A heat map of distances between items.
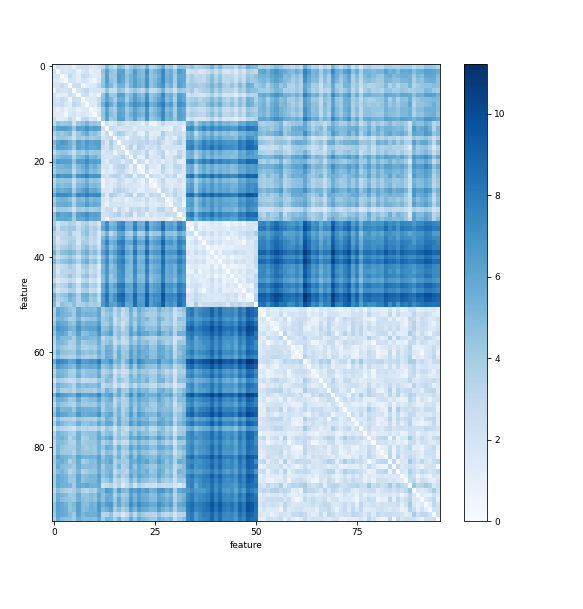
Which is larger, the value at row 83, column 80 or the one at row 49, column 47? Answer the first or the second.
the first
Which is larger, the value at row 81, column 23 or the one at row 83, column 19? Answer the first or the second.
the second
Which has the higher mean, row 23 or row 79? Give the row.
23
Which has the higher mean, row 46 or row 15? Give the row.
46
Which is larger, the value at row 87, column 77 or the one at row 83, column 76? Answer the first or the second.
the second
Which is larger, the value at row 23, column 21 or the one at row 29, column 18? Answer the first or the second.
the first
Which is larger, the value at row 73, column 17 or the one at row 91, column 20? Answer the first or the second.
the second
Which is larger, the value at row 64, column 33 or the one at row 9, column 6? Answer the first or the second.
the first
